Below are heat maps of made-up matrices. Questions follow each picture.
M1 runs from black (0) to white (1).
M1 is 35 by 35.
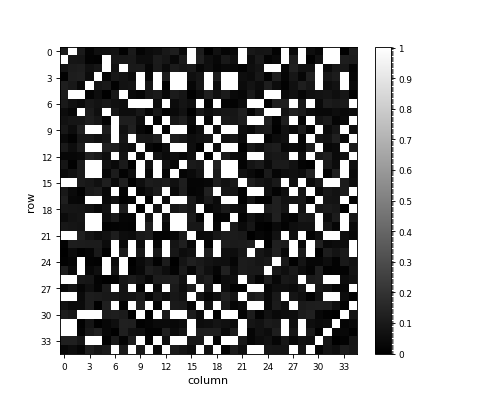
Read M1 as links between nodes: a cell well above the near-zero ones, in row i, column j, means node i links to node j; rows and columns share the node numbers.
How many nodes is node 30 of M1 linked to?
11
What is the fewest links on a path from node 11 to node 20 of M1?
1
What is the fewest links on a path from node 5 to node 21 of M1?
2
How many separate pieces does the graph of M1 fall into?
1
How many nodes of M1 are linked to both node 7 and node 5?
3
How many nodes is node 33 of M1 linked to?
10
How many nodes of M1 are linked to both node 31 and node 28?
6
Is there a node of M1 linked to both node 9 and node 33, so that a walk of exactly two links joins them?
yes
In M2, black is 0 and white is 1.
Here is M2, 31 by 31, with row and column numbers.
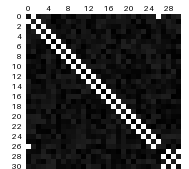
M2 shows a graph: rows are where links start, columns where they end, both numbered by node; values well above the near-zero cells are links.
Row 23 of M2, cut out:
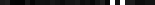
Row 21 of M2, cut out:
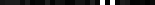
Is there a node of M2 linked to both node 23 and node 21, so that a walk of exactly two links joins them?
yes
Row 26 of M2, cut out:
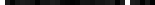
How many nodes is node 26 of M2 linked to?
2
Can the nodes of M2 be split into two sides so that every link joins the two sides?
no
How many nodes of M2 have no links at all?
0
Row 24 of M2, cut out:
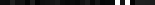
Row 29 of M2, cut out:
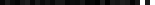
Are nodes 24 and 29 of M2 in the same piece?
no
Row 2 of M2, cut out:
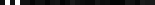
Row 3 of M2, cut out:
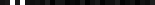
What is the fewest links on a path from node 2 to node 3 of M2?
1
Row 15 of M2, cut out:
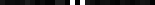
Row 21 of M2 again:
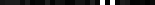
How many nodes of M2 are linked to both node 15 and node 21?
0
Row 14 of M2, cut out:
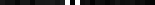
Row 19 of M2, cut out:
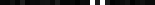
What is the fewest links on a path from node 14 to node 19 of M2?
5
